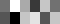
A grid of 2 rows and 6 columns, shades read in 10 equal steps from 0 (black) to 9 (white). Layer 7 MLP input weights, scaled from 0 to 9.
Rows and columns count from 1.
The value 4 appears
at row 1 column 1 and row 1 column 6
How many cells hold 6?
1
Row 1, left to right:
4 9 6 2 7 4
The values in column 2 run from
0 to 9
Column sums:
7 9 13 10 10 11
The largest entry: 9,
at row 1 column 2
